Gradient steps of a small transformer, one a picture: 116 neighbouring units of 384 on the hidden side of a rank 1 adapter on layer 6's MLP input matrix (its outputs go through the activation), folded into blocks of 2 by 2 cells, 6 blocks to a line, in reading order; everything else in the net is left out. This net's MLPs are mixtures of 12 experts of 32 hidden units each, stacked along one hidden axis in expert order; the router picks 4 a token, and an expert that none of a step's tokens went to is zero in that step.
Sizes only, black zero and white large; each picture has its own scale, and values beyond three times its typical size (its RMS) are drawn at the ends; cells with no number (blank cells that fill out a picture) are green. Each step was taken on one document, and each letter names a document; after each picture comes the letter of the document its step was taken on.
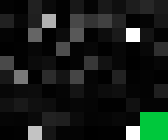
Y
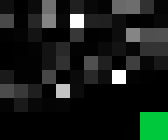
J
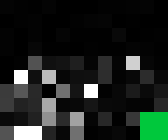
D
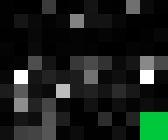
D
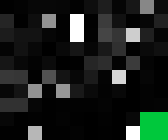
Y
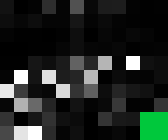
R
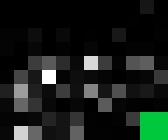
D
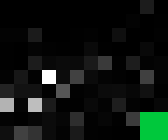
R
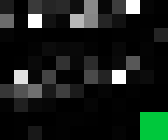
J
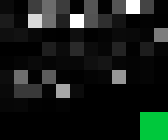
J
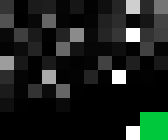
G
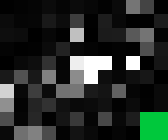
R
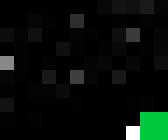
G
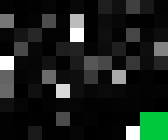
Y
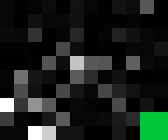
R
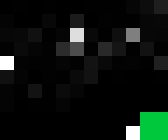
G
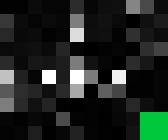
Y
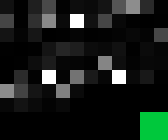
J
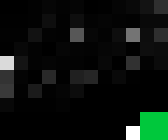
G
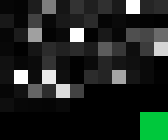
J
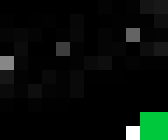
G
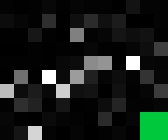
R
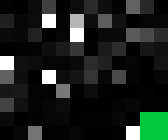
Y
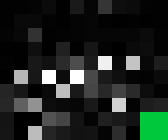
R
